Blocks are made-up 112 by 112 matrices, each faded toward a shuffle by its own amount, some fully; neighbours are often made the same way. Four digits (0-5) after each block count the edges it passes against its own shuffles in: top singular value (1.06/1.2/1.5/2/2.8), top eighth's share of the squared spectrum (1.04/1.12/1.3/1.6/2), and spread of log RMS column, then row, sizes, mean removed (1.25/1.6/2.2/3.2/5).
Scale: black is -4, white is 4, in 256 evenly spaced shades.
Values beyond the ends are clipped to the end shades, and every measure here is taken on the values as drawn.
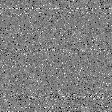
2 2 0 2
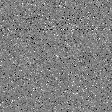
2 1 0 1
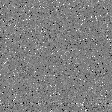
1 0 0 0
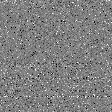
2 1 0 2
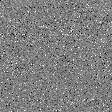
1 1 0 1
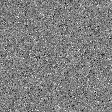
0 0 0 0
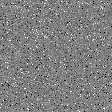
3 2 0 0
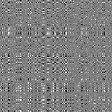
5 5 4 4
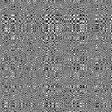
5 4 4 4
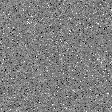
2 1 0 0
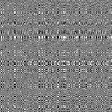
5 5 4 4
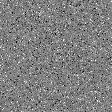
2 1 0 0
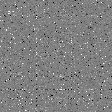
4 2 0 1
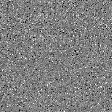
3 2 1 1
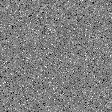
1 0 0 0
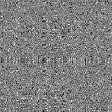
4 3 2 2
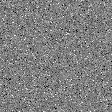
2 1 0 0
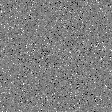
0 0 0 0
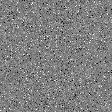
0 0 1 0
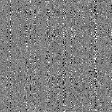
2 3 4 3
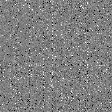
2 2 2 1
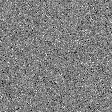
0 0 0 0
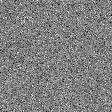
0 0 0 0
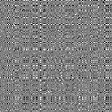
5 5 4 4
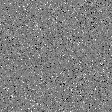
2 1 0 0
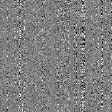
3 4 4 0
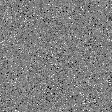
0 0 1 0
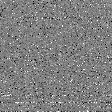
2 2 0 2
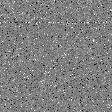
2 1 0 1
